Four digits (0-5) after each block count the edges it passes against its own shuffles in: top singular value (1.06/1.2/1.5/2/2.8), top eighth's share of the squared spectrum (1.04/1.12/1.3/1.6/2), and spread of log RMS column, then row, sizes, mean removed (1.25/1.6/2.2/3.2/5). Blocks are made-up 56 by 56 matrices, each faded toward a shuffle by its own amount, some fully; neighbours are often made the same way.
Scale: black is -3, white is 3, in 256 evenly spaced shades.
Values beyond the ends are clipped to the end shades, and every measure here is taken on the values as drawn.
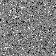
0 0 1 0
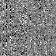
1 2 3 0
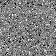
0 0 0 0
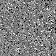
0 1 1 0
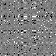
4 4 2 2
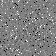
2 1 0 0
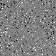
2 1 0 0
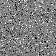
0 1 1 0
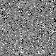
0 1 2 0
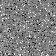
2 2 0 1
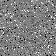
2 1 0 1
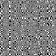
4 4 3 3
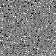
3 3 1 1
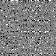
4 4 2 2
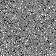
0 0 0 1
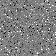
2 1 0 0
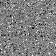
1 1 0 0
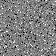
0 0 0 0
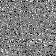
1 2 0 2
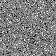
0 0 0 0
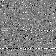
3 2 0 2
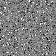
0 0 0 0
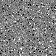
0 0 0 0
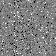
2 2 1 0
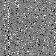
3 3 2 0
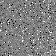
2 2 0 0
